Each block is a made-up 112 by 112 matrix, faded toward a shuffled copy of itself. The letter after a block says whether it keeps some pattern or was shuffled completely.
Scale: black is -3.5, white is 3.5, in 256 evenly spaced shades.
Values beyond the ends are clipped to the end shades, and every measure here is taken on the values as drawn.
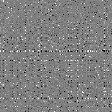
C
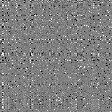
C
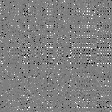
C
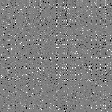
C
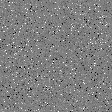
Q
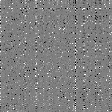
C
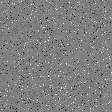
Q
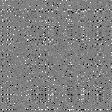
C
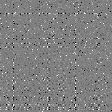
C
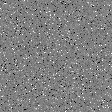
Q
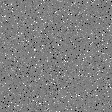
Q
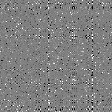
C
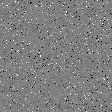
Q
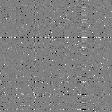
C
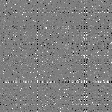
C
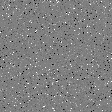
Q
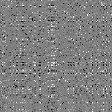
C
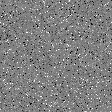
Q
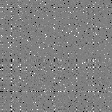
C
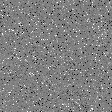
Q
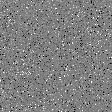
Q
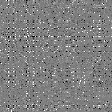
C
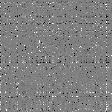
C
